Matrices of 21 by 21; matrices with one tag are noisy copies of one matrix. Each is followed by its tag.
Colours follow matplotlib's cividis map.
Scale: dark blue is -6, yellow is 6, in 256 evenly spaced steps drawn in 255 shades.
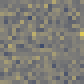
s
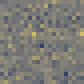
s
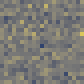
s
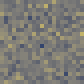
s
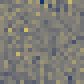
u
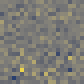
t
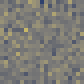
u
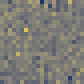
u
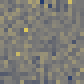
u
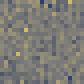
u
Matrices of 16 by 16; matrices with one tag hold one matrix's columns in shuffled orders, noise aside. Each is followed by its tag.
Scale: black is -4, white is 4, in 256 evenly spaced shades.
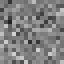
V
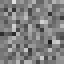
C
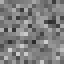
V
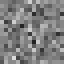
C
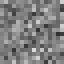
C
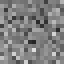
V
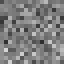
V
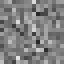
C
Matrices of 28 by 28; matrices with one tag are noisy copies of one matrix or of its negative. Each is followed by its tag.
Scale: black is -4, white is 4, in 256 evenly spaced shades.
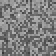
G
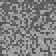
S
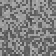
G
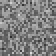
G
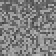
S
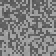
G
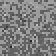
S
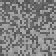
S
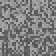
G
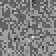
G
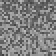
S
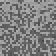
S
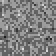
G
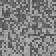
G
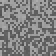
G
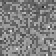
S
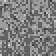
G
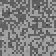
G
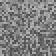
S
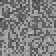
G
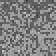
S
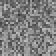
G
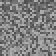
S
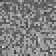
S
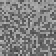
S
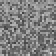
S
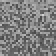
S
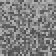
S
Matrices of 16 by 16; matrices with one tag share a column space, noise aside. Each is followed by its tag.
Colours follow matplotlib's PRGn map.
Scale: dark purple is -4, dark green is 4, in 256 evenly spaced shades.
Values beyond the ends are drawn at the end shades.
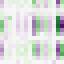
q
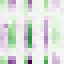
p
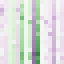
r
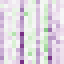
r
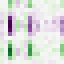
q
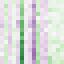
r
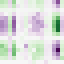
q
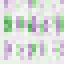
q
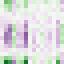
p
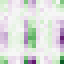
p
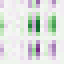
q
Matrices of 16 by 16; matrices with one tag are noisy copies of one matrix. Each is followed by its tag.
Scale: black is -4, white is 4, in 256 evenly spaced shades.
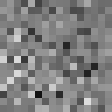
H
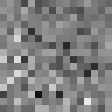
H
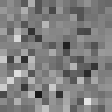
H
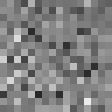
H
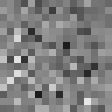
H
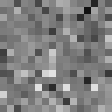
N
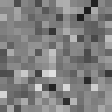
N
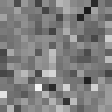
N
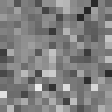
N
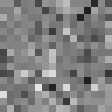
N
